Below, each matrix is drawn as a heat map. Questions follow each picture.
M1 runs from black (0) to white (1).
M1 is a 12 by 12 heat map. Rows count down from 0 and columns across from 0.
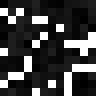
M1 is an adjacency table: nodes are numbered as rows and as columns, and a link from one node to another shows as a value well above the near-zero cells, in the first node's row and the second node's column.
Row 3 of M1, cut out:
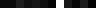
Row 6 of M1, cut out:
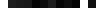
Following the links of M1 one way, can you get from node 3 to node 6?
no
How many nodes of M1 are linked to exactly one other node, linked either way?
1
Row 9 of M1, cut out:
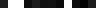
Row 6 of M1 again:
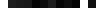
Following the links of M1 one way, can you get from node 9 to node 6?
yes
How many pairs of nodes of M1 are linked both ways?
8
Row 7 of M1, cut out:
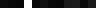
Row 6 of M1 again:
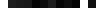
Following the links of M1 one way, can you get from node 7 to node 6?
no
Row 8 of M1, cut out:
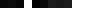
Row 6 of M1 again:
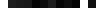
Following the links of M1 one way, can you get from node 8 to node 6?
yes
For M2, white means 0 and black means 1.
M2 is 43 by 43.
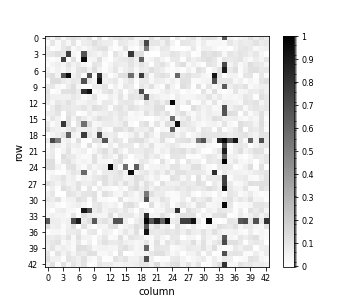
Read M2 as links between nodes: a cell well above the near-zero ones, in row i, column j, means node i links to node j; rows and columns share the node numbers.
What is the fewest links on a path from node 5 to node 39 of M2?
3
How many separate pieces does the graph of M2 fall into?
3
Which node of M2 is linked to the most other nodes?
node 34
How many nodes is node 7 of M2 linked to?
8
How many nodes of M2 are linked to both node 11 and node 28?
0
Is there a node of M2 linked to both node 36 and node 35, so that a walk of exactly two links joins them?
yes
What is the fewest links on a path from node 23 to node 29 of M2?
3
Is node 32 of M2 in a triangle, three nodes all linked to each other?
yes
